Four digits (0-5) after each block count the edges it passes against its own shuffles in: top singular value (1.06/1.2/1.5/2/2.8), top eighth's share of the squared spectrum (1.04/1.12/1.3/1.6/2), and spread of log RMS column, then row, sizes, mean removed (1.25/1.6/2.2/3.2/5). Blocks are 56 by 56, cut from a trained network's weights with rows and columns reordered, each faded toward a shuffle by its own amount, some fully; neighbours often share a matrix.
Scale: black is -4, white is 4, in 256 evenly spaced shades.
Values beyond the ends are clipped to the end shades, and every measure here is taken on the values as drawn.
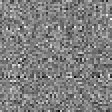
3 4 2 2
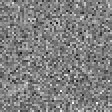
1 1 0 0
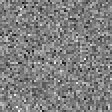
2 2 0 1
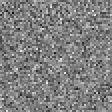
1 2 0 0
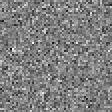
2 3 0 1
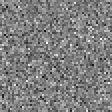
0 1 0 0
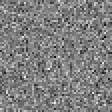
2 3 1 1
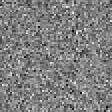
1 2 1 0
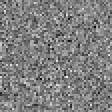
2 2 1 1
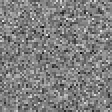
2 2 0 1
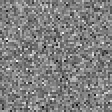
0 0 0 0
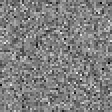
0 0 0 0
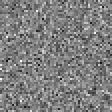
2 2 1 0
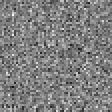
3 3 2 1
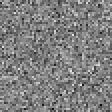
1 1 0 0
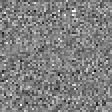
2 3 1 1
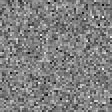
0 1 0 0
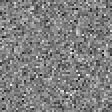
1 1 0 0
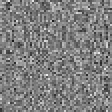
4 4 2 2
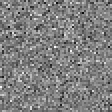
0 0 0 0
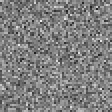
1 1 0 0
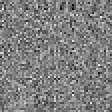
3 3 1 1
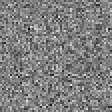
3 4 0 2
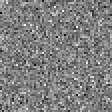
0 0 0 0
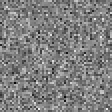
2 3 1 1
